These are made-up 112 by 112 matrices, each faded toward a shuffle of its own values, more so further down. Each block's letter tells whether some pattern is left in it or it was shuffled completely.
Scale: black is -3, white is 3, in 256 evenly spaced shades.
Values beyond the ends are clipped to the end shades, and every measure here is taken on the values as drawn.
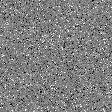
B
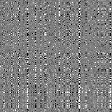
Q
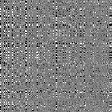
Q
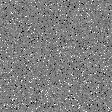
B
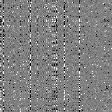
Q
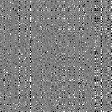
Q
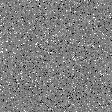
B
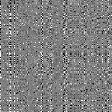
Q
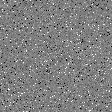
B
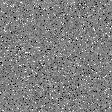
B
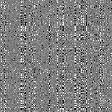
Q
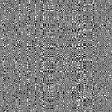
Q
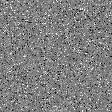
B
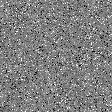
B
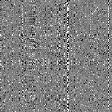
Q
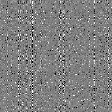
Q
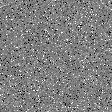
B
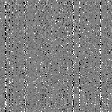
Q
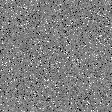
B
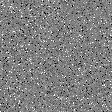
B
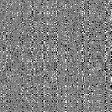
Q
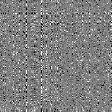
Q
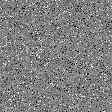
B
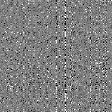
Q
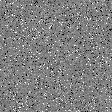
B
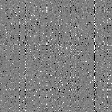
Q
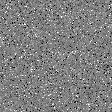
B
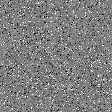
B
